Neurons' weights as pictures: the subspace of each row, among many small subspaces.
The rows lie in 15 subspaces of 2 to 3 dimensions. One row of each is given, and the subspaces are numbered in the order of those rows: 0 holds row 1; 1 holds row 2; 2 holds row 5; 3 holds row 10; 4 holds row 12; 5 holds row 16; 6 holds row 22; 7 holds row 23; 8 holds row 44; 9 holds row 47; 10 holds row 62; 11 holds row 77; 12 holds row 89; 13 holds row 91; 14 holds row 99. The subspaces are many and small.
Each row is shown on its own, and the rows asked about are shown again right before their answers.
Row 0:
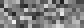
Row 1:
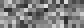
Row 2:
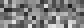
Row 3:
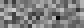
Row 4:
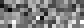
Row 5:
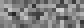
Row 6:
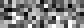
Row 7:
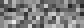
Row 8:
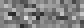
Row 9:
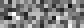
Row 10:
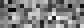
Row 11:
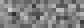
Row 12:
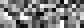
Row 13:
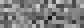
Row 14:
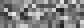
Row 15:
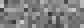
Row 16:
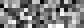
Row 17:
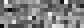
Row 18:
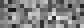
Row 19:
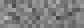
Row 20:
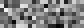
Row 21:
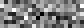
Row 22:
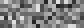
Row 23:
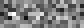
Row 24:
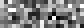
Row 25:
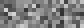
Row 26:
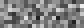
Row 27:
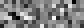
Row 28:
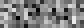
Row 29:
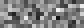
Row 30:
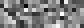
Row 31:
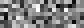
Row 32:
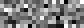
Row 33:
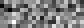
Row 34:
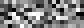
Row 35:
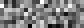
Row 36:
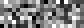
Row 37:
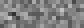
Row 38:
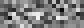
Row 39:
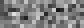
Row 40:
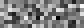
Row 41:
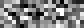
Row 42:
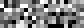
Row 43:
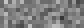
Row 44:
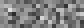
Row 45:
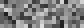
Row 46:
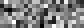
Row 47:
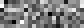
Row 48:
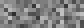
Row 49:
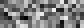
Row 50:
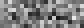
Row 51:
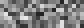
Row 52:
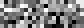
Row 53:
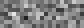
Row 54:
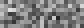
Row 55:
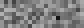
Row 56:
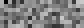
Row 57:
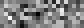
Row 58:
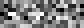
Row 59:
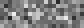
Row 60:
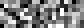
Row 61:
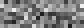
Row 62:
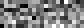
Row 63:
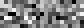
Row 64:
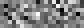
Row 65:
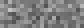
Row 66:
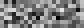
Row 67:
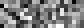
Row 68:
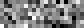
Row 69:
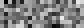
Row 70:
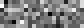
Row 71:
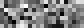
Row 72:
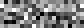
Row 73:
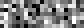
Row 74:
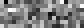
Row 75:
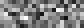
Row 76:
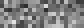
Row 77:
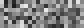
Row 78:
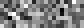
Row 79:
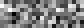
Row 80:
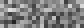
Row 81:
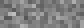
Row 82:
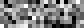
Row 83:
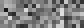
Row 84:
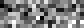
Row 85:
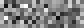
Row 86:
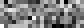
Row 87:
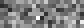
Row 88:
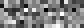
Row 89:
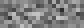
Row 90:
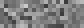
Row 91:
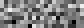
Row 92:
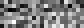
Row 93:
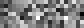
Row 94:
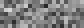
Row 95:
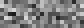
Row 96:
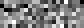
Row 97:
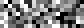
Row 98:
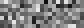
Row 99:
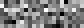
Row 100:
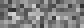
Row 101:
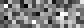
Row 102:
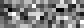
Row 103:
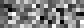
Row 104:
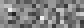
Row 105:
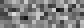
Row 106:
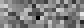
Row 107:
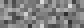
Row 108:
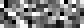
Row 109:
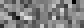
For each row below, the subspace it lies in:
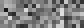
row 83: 8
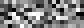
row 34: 12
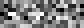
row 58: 7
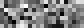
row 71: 7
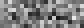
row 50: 3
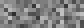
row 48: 8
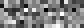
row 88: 14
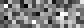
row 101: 11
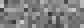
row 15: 9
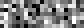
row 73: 6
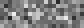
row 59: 10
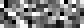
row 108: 9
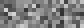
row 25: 8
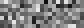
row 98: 6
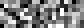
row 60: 5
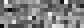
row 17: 6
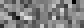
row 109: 5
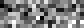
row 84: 0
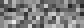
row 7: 7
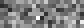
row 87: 0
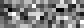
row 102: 2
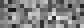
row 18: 3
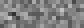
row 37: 1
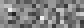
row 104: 8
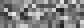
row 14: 2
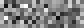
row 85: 11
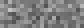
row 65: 10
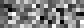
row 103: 8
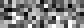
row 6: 1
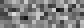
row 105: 4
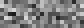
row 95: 9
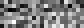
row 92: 10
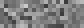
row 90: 7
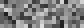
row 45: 4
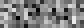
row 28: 6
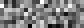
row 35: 5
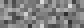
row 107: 5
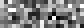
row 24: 3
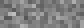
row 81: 9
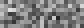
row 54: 10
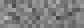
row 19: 11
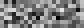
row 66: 12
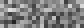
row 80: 10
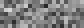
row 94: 0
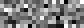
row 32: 8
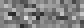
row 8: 14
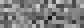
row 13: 6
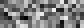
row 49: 4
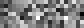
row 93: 0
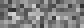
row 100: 10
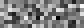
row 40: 13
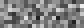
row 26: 13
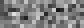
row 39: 4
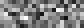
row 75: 4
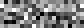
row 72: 14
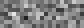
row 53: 13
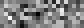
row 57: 12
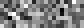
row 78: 1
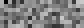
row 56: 11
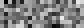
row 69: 11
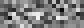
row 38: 12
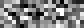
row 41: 13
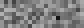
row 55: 12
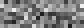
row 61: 14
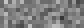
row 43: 11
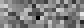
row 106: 0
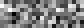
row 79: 2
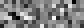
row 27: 5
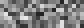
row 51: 4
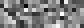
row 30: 14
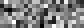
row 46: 4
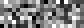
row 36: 6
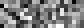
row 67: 5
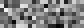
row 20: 1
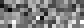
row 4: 0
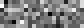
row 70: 9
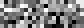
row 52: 7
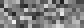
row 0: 13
